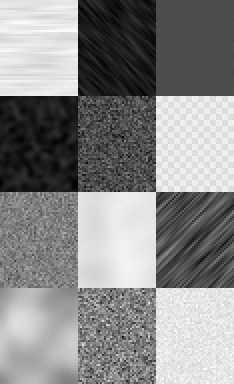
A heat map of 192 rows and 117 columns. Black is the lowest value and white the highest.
The table splits into 4 rows of 3 panels. Panel 1,1: very high, streaked across, faint in contrast. Panel 1,2: very low, slanting down to the right, faint in contrast. Panel 1,3: low, flat. Panel 2,1: very low, blotchy, faint in contrast. Panel 2,2: low, fine-grained. Panel 2,3: very high, checkered, faint in contrast. Panel 3,1: middling, fine-grained. Panel 3,2: very high, smooth, faint in contrast. Panel 3,3: low, slanting up to the right. Panel 4,1: high, smooth. Panel 4,2: middling, fine-grained, strong in contrast. Panel 4,3: very high, fine-grained, faint in contrast.
